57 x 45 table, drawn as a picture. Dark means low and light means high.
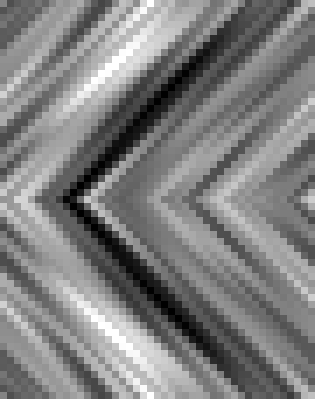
Average level on the scale: 50%. Odd rows or columns: none. Mirror symmetry: top to bottom. Histogram: bell-shaped.
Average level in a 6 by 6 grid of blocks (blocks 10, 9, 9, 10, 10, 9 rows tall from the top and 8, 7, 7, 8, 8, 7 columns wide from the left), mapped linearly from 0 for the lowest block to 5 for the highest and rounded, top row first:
225212 | 341022 | 311232 | 311232 | 341022 | 225312
